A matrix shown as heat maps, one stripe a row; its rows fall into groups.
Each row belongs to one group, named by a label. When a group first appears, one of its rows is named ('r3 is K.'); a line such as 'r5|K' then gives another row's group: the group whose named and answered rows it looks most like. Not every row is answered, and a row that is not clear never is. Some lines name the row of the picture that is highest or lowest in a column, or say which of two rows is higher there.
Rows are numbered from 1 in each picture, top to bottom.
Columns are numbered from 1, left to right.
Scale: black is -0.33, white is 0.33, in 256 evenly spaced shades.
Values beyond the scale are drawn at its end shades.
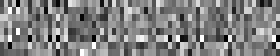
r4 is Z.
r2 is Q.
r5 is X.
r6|Z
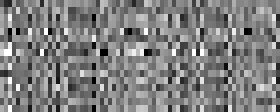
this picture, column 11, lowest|1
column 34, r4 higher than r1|Yes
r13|X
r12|Z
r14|Z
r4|Z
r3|Z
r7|Z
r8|Q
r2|X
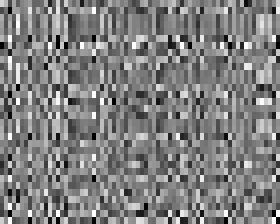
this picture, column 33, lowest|28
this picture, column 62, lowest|1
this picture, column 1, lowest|7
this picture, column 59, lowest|30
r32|Z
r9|Z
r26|Z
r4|X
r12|X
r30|Q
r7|Q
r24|Q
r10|Q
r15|X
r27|X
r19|X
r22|X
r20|Z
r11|X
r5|X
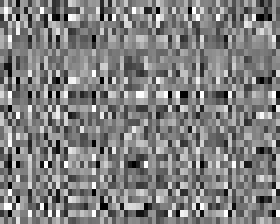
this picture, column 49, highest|2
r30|Q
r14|Z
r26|X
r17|X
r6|Z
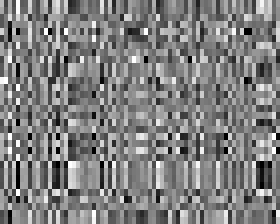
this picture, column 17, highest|5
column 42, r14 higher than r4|Yes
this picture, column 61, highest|5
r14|Z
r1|X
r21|X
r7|X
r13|X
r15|X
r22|Z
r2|X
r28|X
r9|Q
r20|Z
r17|Z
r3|Q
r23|X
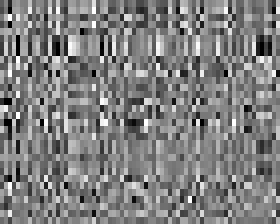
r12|X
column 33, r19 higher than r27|No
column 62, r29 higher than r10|No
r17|X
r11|Z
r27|Q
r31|Z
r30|Q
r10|Q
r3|Q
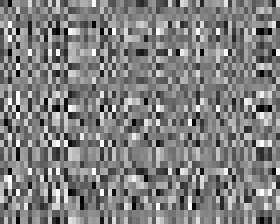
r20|Q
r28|X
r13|Z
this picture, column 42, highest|4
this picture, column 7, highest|30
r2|X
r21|X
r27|Z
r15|Q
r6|Q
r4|Z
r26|Q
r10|X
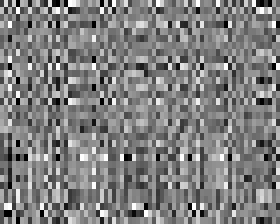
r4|Z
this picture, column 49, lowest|31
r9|Z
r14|X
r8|X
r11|Q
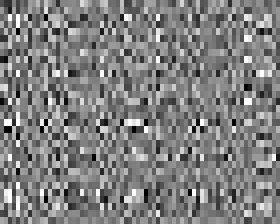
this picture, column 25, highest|28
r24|X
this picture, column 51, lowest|19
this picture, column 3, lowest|19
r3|Q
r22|Q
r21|X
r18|Q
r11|X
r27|X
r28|Q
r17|X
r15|Q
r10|Z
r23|Z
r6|Q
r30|X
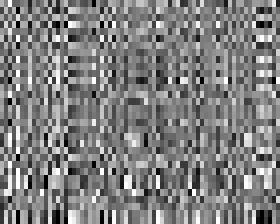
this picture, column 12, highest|15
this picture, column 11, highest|28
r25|X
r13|X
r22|X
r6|X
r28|Q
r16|X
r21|Q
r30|Q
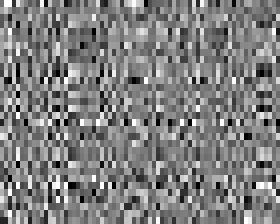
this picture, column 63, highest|32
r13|X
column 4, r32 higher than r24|No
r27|X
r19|Z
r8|X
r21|Q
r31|Q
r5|Z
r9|Z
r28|Z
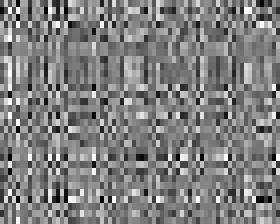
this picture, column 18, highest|29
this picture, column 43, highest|23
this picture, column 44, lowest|2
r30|X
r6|Q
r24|Z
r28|Q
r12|Q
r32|X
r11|Q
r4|X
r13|Z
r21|Q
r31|Q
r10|Q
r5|Z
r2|Q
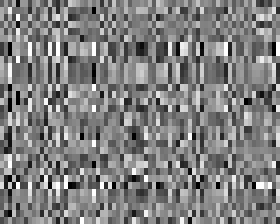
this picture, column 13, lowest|27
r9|X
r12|Z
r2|Z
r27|X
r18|Q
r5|X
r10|Z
